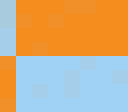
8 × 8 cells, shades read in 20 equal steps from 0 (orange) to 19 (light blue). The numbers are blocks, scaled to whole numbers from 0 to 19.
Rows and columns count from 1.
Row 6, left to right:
0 19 19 19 18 19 19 18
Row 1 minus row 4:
-1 0 -1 0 1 1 0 0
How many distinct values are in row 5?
3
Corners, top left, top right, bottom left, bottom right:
17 0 1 19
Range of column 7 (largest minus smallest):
19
